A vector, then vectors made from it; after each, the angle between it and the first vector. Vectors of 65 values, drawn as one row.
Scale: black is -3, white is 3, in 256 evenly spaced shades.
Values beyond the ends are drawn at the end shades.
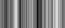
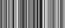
partly aligned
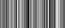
orthogonal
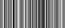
orthogonal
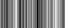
nearly parallel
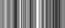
nearly opposite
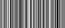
orthogonal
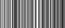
partly opposed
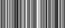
partly opposed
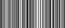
partly opposed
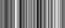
nearly parallel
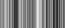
nearly opposite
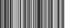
partly aligned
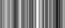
nearly opposite
